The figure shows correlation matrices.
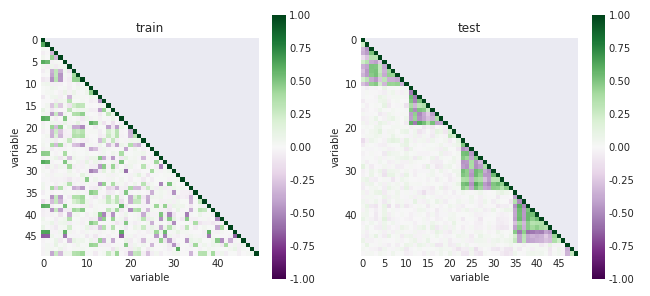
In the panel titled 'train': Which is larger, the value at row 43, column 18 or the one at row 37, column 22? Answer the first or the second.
the second
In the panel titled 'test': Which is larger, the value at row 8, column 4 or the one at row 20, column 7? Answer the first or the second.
the first
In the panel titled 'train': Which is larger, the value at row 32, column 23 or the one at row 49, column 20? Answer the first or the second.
the first
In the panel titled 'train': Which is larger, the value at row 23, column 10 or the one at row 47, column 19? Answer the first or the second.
the second
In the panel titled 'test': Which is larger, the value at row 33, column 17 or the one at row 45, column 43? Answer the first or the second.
the first
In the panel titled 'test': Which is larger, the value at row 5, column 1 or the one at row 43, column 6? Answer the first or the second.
the first
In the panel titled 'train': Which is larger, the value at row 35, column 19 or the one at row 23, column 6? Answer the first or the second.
the first
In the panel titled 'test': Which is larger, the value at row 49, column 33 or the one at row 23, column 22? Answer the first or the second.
the second
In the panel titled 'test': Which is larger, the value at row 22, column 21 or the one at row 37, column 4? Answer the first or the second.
the first
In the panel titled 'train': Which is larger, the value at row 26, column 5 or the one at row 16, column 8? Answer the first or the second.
the first
